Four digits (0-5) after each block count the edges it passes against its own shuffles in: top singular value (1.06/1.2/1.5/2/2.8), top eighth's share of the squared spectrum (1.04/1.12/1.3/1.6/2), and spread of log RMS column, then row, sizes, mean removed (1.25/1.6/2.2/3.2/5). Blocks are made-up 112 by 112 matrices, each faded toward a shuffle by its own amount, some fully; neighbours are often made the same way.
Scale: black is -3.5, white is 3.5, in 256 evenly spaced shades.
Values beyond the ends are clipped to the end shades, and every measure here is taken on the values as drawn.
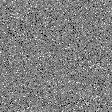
2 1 0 0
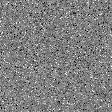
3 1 0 0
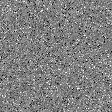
0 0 0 0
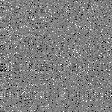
4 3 1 2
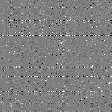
5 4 2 3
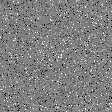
0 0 0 0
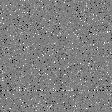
3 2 0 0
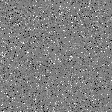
3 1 0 0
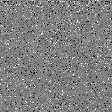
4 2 1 1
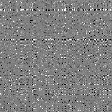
5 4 2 3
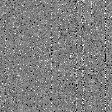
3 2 3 0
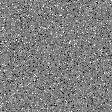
0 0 0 0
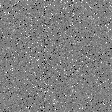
1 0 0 0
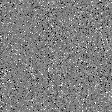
1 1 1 0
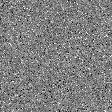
0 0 0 0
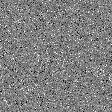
0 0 0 0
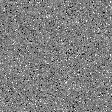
0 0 0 0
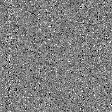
1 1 3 0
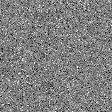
0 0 1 0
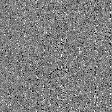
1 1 3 0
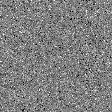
0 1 1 0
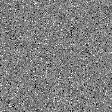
1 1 2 0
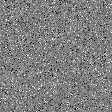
2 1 0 0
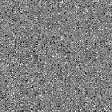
4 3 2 2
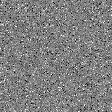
3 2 0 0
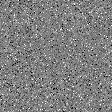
2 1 0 0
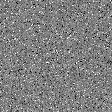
2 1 0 0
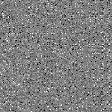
4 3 2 2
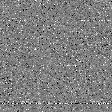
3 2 0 2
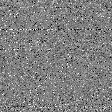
2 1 0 2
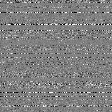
3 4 0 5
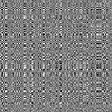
5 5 4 4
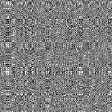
5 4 3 3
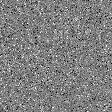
1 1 0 0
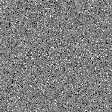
3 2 0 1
